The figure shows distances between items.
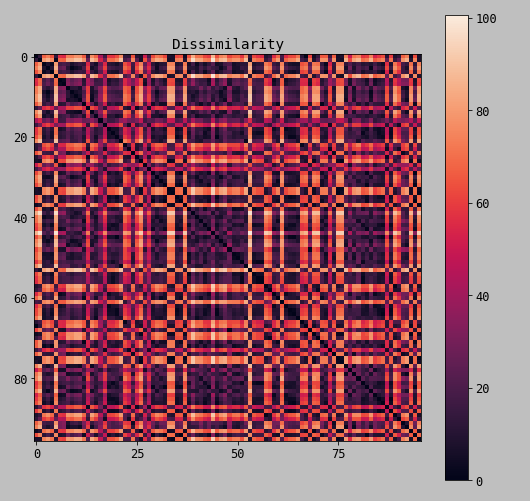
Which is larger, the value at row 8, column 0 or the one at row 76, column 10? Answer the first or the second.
the second
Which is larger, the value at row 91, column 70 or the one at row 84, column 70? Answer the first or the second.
the first
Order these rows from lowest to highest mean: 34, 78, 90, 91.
78, 91, 90, 34
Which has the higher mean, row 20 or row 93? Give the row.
93
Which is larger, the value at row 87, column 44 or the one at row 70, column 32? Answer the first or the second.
the first
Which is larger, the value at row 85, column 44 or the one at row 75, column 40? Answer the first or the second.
the second
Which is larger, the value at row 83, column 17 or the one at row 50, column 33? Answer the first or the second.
the second
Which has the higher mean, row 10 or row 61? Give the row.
61
